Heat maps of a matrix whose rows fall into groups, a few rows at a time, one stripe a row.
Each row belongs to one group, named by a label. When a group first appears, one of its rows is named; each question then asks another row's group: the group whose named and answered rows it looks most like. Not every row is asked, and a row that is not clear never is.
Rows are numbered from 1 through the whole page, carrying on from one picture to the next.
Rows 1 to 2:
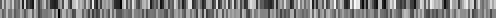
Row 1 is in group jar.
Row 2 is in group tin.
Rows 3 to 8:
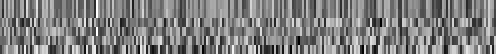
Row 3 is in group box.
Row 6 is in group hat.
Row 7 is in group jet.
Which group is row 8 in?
jar
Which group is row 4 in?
box
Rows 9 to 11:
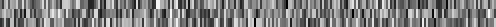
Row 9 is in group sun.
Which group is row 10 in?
hat
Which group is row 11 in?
jet
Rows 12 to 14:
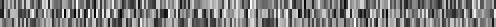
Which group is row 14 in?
jar
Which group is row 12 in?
box
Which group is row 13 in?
jet
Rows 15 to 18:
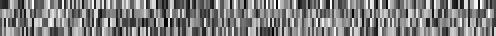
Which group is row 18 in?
jar
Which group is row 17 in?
tin
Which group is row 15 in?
jet
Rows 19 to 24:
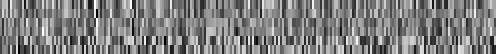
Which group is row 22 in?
box
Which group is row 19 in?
sun
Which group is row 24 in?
tin
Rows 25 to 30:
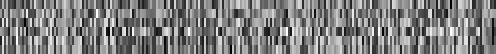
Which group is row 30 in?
tin
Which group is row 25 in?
tin
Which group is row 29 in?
tin
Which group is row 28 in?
jar
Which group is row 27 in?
tin
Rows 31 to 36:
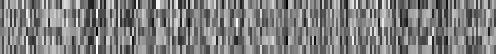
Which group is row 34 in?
sun
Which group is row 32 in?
hat
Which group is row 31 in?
sun
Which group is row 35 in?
sun
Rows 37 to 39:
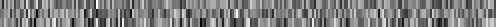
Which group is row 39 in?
sun
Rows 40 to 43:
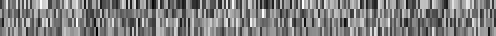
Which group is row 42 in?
box
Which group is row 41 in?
tin
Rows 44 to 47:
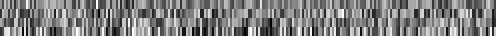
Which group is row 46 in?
jar
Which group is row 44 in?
hat
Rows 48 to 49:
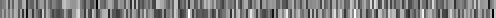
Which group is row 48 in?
sun
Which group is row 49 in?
jar
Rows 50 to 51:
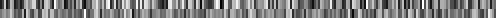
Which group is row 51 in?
box
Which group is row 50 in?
jet
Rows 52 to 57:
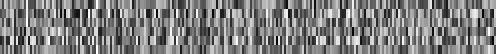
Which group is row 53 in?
jet
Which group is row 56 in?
jet
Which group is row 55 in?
hat
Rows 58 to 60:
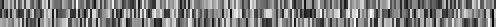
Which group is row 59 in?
jet
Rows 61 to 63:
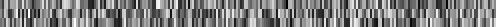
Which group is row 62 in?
jar
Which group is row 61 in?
sun
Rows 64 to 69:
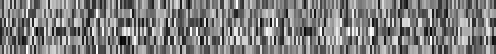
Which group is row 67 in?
jet
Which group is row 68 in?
tin
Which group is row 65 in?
sun
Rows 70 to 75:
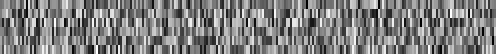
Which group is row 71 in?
tin
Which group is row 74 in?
jar
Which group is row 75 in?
hat
